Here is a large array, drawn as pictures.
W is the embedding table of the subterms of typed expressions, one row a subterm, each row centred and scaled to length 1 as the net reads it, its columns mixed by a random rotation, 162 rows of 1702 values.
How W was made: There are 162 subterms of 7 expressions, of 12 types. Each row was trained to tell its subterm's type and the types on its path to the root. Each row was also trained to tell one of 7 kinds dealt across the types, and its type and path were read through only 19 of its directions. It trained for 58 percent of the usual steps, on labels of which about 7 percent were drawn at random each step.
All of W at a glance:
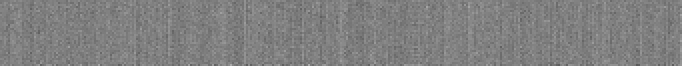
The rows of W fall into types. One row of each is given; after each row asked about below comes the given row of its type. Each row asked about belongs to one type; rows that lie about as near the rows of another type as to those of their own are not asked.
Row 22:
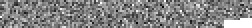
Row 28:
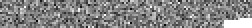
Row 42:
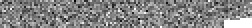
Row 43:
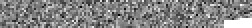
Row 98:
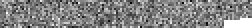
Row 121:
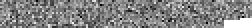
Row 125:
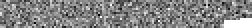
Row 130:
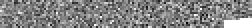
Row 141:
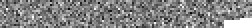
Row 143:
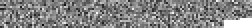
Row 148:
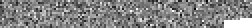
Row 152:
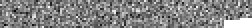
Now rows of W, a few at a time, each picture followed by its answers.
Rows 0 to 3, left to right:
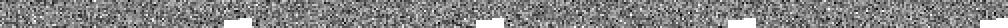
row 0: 121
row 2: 130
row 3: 28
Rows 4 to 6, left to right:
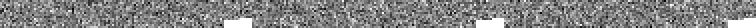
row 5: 141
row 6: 152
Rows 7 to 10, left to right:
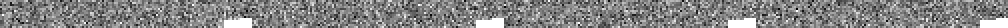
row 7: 98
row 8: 22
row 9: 43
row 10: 143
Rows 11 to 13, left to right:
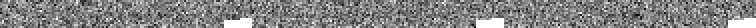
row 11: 22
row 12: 98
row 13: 98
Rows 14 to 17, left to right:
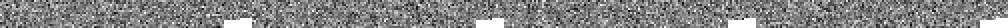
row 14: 43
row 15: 22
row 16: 141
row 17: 148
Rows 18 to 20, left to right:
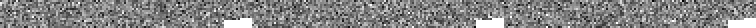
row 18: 141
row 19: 28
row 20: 28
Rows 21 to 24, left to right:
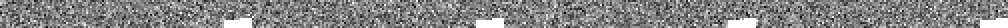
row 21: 152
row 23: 121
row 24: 152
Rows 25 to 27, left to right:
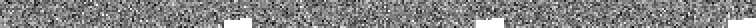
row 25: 121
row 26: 143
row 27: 98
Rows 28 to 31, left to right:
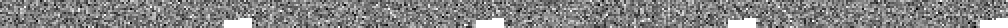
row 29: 130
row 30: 121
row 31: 152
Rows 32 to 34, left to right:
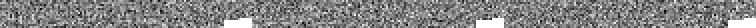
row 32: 121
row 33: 121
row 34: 130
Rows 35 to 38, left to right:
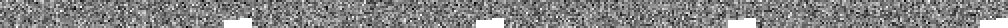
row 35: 98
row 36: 125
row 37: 42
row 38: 141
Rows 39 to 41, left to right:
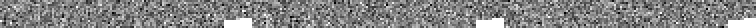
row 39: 43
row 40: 98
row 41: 28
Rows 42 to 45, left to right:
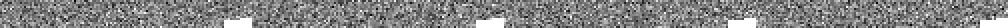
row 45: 152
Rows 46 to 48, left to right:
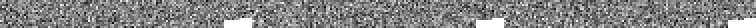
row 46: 43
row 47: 152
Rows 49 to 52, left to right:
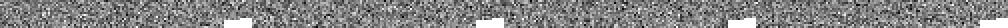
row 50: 121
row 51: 28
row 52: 121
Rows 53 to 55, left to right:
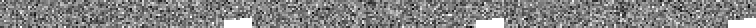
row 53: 42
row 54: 130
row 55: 148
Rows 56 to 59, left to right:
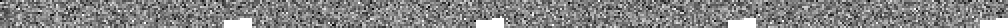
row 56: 43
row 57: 28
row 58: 148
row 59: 98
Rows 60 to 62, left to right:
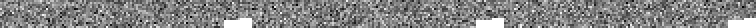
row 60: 130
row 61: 143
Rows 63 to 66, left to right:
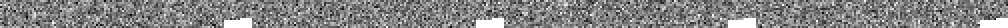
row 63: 125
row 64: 143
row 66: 141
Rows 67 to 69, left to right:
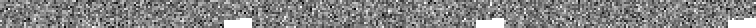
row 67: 148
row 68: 152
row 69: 98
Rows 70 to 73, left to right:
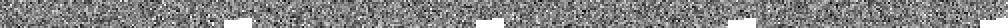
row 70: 43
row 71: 152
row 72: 121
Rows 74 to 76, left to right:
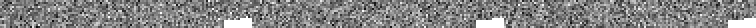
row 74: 42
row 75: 28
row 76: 141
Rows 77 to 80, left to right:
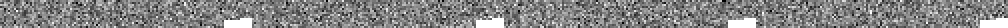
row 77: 125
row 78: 42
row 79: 148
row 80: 152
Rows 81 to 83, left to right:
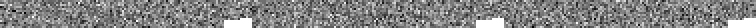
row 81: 141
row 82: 42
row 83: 143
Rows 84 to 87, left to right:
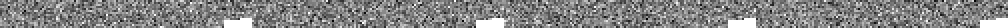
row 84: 22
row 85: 130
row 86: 152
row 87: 148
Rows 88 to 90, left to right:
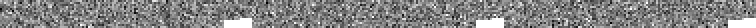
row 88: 143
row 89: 130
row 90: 143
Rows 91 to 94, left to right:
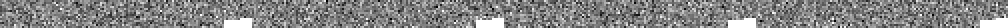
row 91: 98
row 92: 98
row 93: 98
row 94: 130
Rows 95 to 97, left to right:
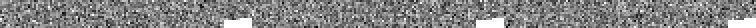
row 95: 152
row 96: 125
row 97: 22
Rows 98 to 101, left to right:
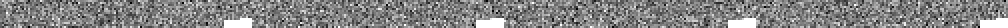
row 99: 98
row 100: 130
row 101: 22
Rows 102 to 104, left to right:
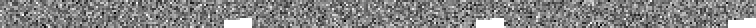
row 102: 28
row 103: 42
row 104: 125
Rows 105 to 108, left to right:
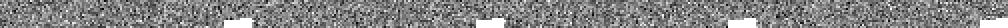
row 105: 121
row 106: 152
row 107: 43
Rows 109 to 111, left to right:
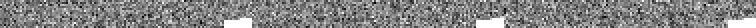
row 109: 43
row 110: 28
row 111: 22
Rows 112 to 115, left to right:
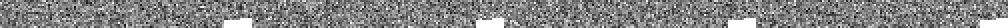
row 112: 43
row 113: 130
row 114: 42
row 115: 141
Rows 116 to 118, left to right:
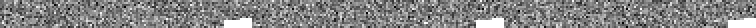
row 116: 143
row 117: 148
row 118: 148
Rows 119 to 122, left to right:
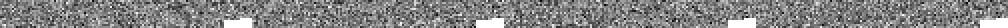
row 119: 148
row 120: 43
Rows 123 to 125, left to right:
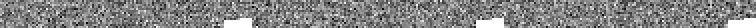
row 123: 130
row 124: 28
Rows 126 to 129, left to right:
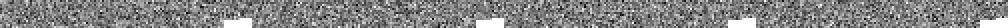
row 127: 130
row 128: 28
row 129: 130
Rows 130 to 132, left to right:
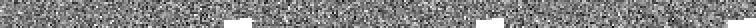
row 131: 152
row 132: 141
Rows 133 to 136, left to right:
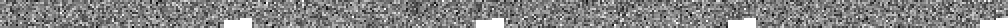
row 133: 152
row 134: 143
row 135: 148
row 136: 125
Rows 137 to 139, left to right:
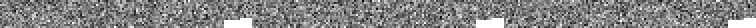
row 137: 121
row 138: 43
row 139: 148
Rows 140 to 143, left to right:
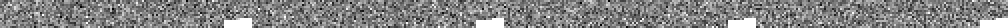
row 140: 28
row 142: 125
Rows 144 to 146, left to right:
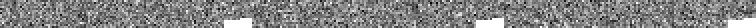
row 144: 22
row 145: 141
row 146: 143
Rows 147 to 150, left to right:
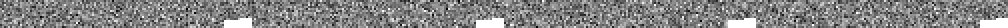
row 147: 130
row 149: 141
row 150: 152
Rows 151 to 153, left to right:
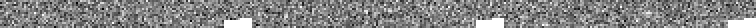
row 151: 28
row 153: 42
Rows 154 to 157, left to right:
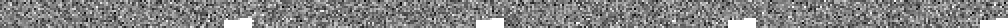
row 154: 28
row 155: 98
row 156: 43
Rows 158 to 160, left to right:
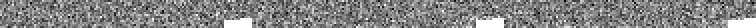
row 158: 125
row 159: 98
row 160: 42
